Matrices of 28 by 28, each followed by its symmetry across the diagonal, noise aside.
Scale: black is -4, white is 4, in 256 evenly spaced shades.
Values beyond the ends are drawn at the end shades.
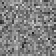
neither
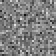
antisymmetric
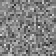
neither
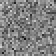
neither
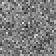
symmetric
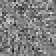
antisymmetric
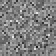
symmetric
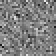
antisymmetric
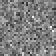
neither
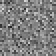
antisymmetric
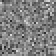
antisymmetric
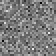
symmetric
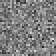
neither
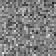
antisymmetric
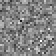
symmetric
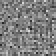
antisymmetric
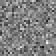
antisymmetric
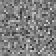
antisymmetric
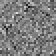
symmetric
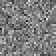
neither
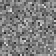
symmetric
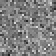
symmetric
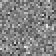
symmetric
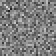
symmetric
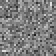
symmetric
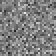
neither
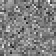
neither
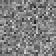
neither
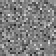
antisymmetric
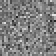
neither
